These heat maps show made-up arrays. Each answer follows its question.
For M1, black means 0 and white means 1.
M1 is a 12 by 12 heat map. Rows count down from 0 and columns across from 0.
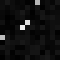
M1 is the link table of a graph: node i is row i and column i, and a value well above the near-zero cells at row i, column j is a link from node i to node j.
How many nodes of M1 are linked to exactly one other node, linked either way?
4
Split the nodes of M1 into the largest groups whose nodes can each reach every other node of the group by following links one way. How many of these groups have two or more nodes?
2
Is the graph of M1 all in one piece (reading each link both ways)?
no
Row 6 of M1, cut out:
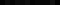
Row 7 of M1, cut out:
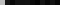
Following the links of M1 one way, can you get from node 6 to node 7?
no
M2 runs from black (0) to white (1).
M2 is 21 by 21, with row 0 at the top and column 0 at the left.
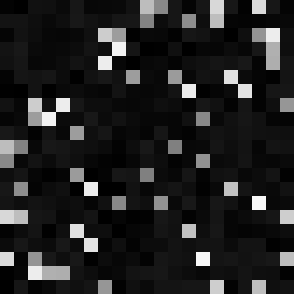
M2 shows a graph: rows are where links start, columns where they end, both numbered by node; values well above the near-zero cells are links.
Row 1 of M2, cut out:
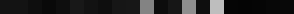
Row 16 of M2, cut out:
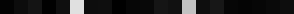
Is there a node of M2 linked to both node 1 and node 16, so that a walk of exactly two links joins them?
yes
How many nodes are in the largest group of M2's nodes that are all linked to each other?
2
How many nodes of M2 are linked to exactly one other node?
2
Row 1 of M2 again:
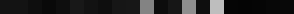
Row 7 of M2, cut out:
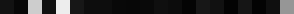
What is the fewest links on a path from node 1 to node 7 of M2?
3
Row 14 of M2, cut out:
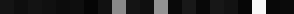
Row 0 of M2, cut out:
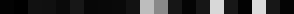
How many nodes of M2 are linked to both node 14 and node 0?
2
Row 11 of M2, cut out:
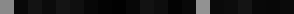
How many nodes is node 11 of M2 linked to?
2
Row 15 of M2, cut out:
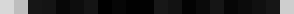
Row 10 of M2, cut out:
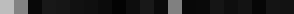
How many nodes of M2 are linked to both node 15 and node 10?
2
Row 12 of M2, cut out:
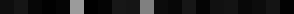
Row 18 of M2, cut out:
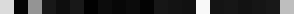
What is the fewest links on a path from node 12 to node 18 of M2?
3
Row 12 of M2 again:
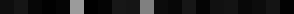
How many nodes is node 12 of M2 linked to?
2
